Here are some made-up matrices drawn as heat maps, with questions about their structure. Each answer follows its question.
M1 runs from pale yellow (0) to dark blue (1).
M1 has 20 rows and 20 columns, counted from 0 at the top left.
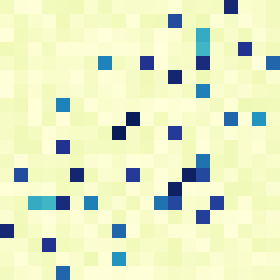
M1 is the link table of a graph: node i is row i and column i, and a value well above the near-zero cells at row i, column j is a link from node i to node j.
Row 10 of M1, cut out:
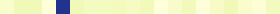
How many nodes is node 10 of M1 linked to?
1
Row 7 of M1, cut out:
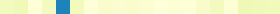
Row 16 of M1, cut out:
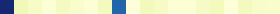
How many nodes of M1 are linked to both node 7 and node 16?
0
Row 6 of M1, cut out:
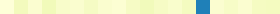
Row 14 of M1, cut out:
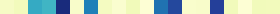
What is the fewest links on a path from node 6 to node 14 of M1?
1
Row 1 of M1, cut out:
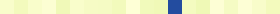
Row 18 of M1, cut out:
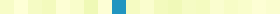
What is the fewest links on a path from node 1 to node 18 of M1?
4
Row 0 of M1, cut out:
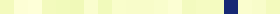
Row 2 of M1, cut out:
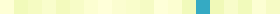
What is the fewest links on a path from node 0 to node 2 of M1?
6
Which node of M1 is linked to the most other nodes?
node 14
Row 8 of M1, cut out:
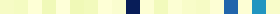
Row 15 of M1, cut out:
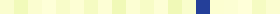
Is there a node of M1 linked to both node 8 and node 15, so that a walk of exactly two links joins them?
no
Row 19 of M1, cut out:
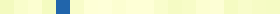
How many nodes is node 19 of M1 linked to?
1
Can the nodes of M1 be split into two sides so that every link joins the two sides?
yes
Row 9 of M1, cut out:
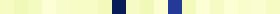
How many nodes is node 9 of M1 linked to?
2
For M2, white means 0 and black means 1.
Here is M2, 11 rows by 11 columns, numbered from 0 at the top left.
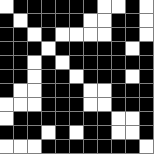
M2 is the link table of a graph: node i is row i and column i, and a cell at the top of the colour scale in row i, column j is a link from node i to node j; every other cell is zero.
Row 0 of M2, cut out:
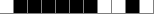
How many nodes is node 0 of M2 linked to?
7
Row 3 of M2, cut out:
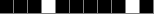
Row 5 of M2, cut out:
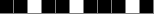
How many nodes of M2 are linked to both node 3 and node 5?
7
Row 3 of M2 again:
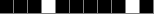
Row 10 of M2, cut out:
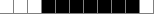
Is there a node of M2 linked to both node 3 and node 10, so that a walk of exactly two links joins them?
yes
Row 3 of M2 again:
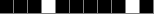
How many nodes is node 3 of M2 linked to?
9
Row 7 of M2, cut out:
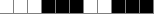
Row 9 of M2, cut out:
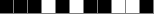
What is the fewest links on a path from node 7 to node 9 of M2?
1
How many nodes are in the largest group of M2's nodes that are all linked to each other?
6
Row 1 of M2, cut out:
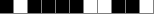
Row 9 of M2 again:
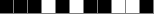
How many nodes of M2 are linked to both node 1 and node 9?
3
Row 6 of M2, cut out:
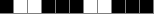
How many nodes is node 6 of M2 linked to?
7
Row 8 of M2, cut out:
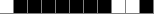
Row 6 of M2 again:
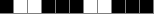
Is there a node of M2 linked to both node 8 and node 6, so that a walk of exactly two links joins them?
yes
